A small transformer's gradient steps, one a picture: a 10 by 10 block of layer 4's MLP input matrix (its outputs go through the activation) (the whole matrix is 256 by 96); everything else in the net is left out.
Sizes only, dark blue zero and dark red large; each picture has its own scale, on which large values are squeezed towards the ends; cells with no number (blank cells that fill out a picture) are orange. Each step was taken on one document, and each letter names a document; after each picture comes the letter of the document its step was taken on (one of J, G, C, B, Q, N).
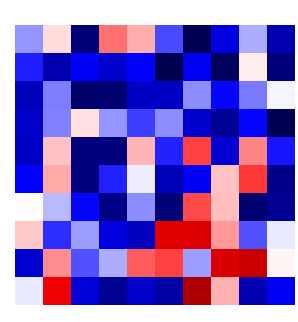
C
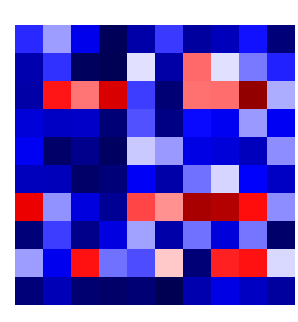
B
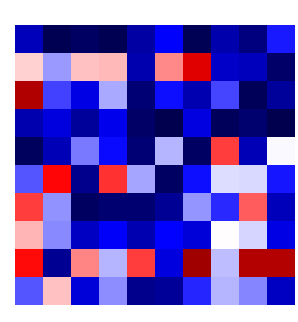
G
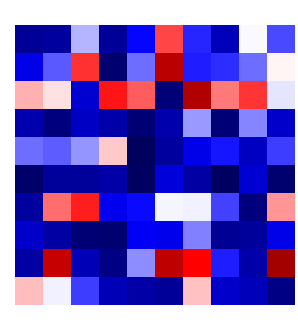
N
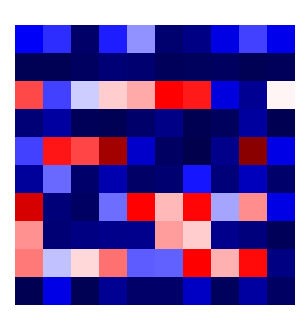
C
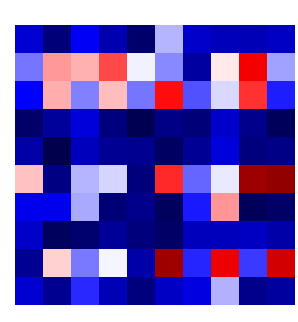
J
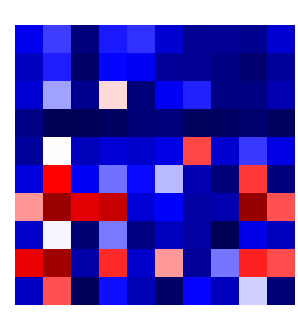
C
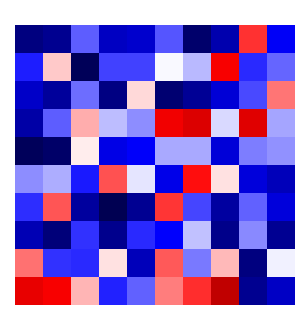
N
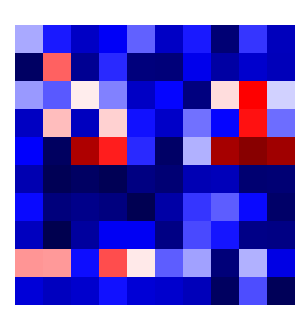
B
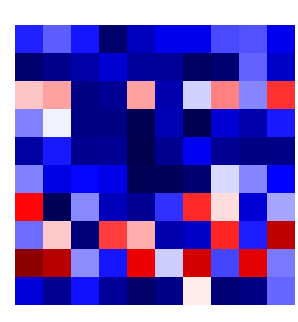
G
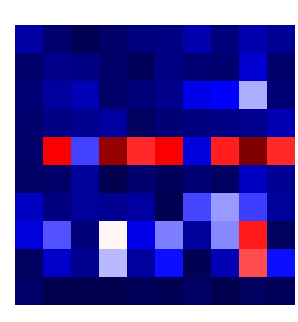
J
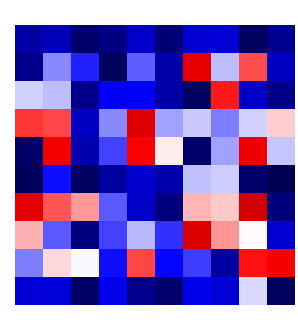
B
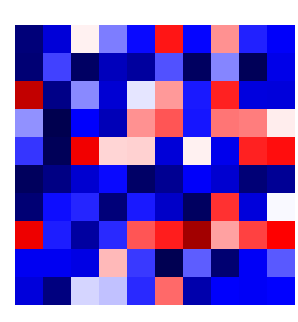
N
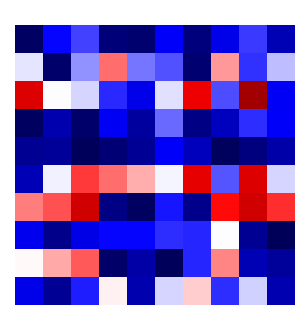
J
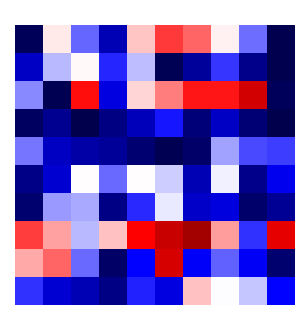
N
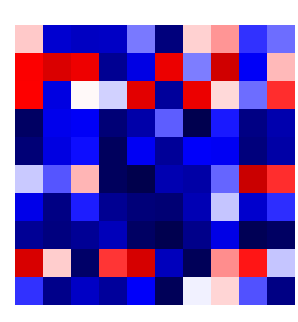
J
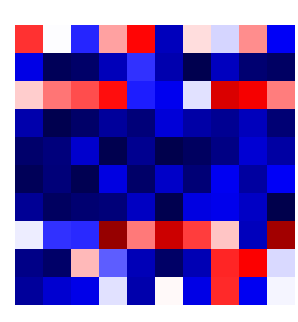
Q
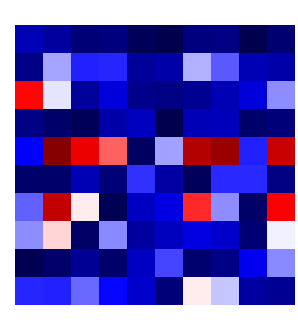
G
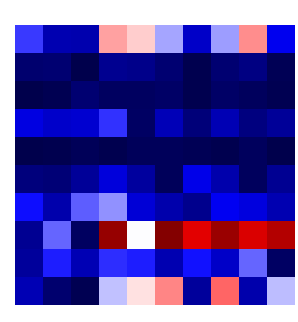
Q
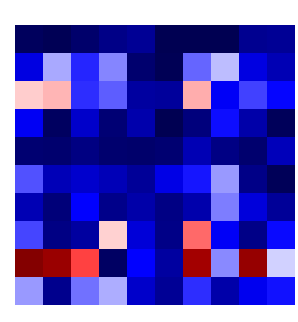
G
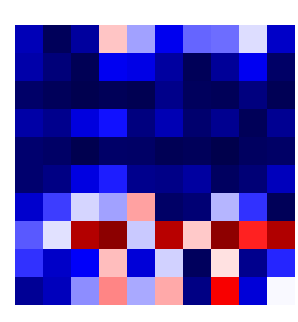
Q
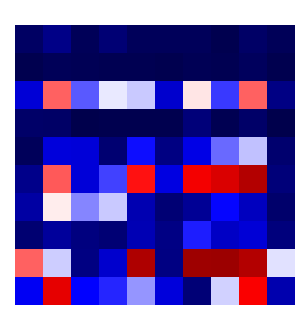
C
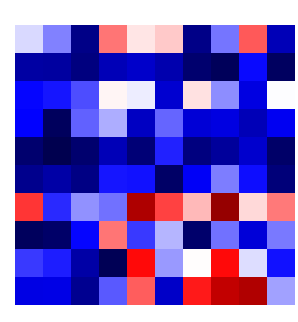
Q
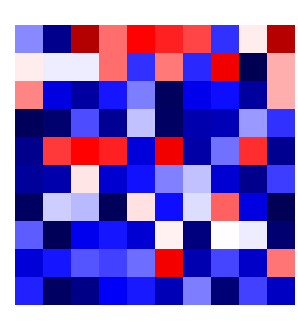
N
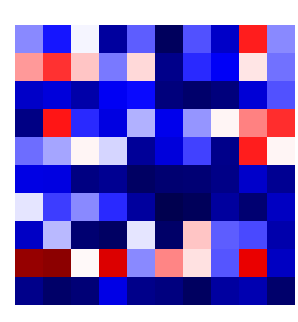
B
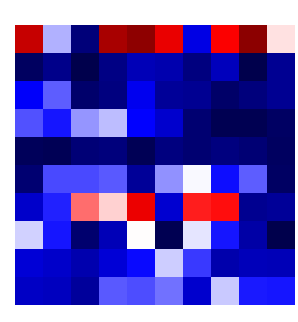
Q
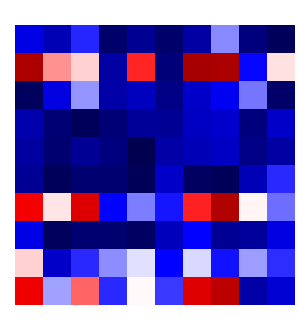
J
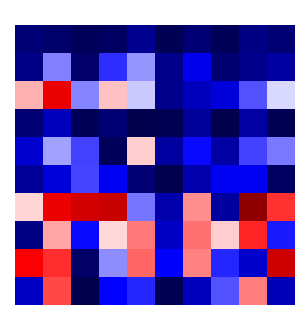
C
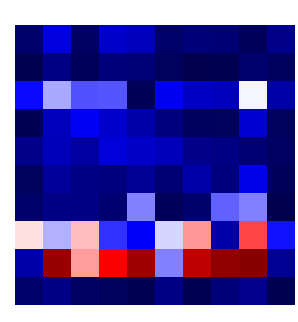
C
